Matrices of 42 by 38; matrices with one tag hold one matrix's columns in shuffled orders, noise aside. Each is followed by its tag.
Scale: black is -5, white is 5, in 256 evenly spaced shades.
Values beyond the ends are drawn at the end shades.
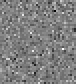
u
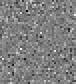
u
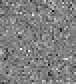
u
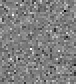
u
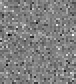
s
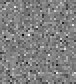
s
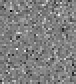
u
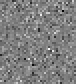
u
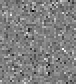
u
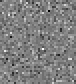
u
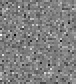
s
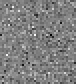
s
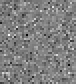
s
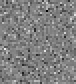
u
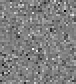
u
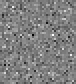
s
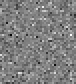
s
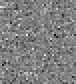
s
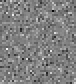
u
